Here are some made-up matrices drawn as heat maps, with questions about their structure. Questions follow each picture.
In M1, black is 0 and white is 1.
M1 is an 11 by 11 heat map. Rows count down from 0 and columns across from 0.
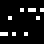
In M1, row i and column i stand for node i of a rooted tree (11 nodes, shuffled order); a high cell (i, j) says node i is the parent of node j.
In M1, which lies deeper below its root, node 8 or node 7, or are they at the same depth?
the same depth
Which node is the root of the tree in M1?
4
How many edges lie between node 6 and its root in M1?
3
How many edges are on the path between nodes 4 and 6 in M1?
3
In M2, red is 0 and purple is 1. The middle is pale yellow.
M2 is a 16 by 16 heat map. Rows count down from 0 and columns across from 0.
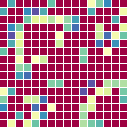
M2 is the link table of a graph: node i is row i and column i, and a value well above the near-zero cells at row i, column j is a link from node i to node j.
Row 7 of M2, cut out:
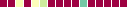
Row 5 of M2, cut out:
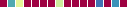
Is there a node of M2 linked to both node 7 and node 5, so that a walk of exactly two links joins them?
yes
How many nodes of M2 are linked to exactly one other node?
0
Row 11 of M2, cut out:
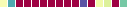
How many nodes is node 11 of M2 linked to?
6
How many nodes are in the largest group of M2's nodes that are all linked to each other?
3
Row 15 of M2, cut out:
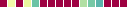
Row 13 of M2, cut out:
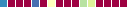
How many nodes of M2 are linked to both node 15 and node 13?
3
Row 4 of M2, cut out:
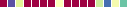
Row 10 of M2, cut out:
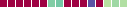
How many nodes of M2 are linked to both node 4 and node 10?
4
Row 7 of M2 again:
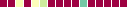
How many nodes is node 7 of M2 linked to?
4
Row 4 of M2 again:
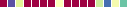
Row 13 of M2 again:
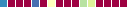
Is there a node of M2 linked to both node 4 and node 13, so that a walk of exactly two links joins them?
no
